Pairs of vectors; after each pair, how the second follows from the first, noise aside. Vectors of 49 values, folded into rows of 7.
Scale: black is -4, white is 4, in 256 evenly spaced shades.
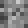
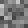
sign-scrambled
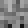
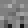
partly zeroed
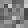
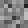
negated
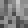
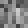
wrapped around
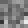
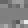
partly zeroed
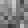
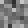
sign-scrambled
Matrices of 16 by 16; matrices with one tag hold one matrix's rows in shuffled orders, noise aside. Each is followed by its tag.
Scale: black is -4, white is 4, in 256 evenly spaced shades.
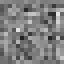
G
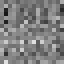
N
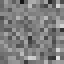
G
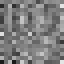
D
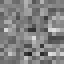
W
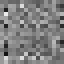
N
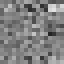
W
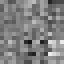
W
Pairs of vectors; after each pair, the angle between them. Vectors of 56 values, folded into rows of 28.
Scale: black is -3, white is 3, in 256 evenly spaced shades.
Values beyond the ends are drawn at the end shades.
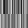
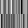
partly aligned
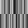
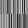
orthogonal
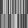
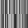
partly opposed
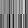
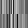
partly aligned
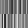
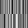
partly aligned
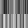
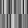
orthogonal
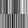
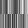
nearly parallel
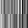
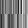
nearly opposite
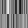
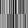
partly aligned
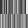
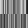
nearly opposite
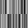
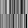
partly aligned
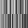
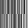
nearly opposite
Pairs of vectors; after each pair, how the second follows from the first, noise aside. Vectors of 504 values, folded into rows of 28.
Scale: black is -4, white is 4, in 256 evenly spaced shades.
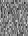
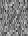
shuffled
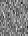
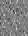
partly zeroed
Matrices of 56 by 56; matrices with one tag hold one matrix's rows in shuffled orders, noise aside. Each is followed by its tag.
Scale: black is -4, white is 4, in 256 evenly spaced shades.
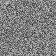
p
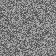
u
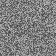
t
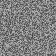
p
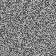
u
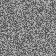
u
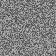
p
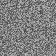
u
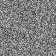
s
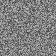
s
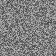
p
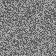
s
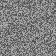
s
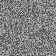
t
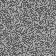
u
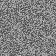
u
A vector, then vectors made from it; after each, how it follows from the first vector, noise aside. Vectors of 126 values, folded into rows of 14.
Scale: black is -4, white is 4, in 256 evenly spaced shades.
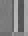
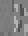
partly zeroed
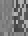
sign-scrambled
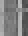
wrapped around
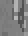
partly zeroed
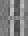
wrapped around
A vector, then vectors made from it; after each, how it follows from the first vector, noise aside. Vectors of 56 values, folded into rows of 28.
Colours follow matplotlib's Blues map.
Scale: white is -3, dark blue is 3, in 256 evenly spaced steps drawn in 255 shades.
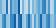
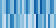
reversed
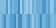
shrunk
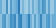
shrunk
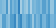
shrunk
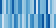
wrapped around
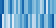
wrapped around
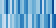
wrapped around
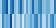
wrapped around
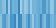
shrunk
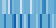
partly zeroed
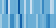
partly zeroed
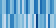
reversed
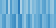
shrunk
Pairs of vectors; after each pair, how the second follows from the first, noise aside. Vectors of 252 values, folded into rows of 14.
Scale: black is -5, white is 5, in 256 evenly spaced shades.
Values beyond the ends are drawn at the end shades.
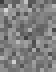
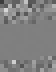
partly zeroed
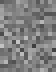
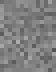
shrunk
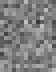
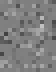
partly zeroed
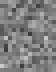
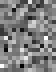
scaled up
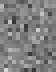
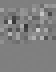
partly zeroed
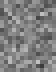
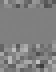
partly zeroed
